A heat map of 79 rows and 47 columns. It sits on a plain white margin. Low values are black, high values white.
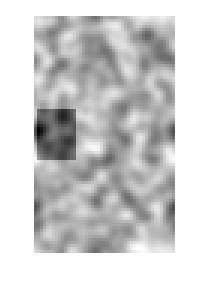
Values change most from cell to cell in the middle left. The field is mottled with small blotches. The middle left is the ninth with the lowest average. An odd patch, lower than its surroundings, sits in the middle left.
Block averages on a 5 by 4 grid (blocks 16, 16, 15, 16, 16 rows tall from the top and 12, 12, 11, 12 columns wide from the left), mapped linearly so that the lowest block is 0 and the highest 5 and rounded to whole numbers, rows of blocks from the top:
4 4 5 4 | 4 4 4 4 | 0 5 4 4 | 4 4 4 4 | 4 4 4 5
